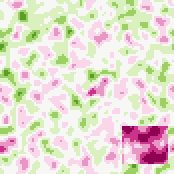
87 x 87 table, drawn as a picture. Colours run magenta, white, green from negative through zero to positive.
An odd patch, lower than its surroundings, sits in the bottom right. The texture is blotchy. Neither half mirrors the other. On average the colour sits 50% of the way up the scale. The ninth with the lowest average is the bottom right.
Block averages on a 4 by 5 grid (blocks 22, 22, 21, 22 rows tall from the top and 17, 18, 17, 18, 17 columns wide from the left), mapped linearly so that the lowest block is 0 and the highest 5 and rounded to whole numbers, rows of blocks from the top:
5 5 4 5 4 / 5 4 4 4 5 / 4 4 4 3 4 / 3 4 4 2 0
